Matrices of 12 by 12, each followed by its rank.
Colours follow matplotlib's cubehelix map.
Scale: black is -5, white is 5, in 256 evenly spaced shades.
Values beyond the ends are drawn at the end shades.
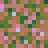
full rank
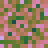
full rank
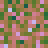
full rank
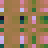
one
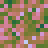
full rank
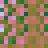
two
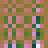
one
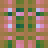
one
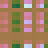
one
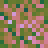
full rank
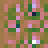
two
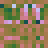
two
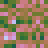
two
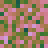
full rank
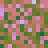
full rank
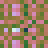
two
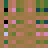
one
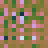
two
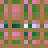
one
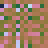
two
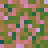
full rank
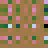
one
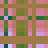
one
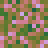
full rank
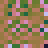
two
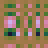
one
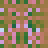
two
